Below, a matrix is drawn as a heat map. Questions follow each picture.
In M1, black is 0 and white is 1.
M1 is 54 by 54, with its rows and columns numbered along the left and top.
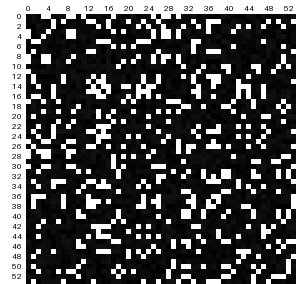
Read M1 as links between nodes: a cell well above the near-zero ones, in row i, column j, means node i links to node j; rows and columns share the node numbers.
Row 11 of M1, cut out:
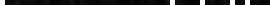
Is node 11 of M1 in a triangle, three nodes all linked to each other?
no
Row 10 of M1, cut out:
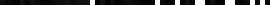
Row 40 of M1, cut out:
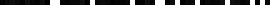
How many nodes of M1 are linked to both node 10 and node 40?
7
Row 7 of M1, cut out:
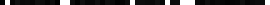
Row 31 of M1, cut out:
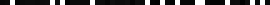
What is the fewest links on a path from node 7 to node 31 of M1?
2
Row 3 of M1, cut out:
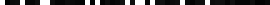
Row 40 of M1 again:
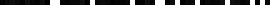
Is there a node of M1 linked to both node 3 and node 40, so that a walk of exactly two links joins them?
no
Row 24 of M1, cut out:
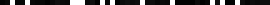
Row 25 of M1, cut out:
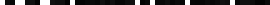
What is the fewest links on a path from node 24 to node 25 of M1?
2
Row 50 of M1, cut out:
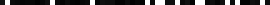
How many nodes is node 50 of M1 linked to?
12
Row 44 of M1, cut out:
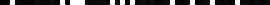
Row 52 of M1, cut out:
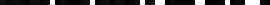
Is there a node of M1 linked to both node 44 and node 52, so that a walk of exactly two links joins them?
no
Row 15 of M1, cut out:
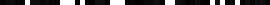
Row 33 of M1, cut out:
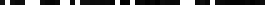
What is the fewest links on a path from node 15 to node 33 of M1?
1
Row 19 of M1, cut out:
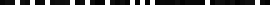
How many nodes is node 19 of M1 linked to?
11
